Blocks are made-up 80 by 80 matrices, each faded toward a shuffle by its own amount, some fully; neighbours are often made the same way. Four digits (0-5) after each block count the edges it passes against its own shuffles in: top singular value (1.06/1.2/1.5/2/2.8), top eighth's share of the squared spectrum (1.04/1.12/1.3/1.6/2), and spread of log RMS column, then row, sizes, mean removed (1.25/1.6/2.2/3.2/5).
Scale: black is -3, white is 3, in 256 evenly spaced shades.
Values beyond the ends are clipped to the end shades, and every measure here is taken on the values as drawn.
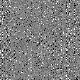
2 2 3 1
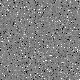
1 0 0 0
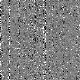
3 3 3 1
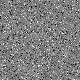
0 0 0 0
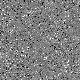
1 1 1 0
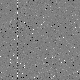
3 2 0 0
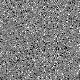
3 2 1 0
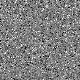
2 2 1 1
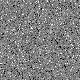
1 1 0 0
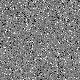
1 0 0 0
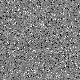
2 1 0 0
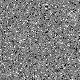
2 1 0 0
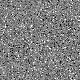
2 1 0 0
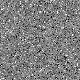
3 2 0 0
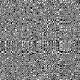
4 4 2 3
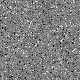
0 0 0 0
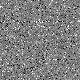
1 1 0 1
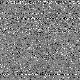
2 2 0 3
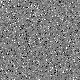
0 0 0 0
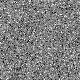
2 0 0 0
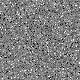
1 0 0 0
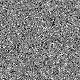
3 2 0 0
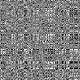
5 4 3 3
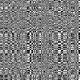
5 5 4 4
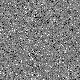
2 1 0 0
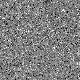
2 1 0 0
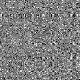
4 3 2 2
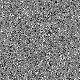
0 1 1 0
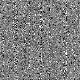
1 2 3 0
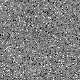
1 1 0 0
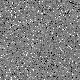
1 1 0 0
